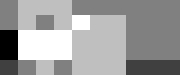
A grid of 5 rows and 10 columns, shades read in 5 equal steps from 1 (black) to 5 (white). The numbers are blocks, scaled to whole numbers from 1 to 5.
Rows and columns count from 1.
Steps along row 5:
up up down up same same down same same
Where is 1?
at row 3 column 1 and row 4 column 1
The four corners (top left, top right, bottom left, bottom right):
3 3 2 2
